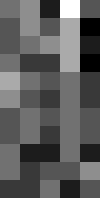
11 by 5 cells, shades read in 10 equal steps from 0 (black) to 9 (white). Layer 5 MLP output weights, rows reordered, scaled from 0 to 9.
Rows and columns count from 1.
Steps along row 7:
up down up down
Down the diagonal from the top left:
4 5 5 6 2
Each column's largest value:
6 5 5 9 5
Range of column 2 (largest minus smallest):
4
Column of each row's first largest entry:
4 4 4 4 1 1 2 2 1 5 3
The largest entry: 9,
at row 1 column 4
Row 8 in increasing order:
2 3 3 4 4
